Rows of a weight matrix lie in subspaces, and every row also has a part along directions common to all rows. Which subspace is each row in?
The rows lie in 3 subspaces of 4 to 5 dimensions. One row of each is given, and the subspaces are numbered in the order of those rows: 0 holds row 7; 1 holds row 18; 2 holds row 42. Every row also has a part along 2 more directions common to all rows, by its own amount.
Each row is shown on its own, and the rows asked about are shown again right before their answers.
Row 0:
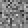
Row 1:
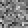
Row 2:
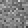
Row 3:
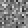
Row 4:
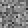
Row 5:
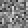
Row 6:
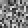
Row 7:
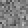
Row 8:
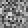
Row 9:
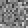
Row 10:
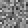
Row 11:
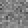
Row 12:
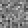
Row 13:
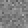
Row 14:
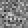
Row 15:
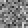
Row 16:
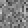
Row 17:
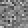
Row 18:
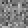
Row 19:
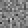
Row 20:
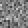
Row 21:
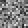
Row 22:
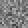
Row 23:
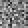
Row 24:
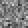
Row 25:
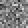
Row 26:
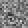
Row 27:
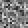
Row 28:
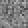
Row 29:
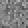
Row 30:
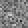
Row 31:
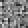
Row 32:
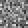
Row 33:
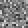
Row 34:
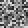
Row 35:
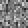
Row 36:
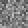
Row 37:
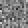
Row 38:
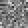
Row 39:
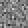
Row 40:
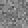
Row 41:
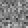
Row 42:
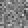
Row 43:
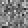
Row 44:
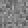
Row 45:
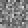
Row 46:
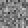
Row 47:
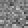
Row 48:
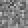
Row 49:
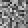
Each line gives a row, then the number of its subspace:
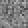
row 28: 1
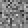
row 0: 0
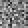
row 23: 0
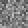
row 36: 1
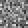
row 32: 0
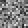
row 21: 1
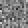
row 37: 0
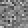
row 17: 2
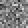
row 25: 1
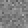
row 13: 2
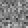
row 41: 1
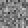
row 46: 1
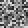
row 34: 2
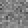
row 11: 2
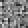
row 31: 0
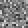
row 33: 0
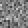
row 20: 1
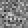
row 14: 2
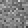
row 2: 1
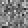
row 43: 1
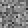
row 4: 0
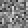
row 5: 0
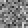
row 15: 1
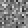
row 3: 2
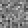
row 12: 0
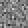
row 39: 2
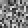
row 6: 2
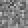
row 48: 0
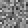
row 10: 0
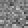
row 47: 0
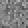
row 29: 1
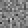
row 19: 0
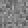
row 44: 1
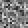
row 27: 0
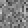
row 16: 2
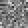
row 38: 2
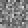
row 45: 1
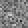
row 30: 2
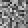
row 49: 0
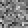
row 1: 0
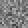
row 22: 2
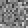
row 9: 1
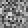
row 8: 2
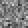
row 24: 1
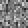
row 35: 1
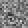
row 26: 2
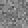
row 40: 2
